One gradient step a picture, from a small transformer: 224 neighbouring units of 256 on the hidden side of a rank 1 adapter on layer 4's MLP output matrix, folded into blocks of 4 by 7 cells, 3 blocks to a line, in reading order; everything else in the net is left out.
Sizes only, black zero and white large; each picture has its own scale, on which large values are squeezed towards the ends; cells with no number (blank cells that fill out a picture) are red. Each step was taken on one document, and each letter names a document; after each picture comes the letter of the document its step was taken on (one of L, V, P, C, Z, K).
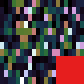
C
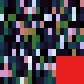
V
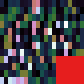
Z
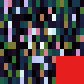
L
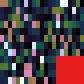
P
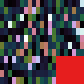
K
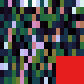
P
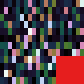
K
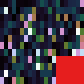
K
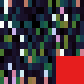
L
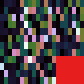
K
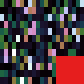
V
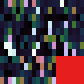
Z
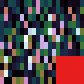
K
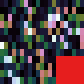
C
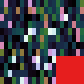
L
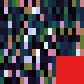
K
